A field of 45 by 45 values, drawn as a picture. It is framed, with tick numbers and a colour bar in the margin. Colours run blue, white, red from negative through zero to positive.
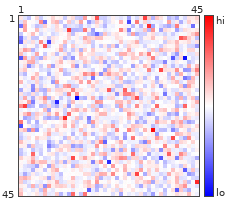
Neither half mirrors the other. No single row or column stands out from its neighbours. No overall slope runs across the table. There are no regular stripes. A few values lie far out on both sides of the bulk. On average the colour sits 50% of the way up the scale. The texture is fine-grained noise.
